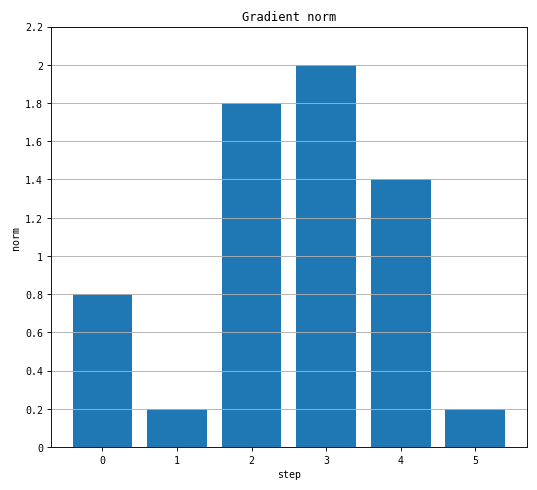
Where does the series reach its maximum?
3
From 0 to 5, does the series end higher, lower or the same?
lower
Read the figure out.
Title: Gradient norm
x-axis: step, ticks 0 1 2 3 4 5
y-axis: norm, ticks 0 0.2 0.4 0.6 0.8 1 1.2 1.4 1.6 1.8 2 2.2
Values:
0.8 0.2 1.8 2 1.4 0.2
